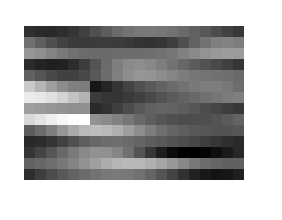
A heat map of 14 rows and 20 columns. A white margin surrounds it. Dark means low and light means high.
The middle left is the ninth with the highest average. The grain runs across in streaks. The bottom right is the ninth with the lowest average. In the middle left lies a patch that is higher than the rest. The halves do not mirror each other.
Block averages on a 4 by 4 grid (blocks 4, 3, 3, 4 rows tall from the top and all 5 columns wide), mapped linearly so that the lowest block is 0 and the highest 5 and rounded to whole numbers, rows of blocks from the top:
1222 / 4123 / 5421 / 1320
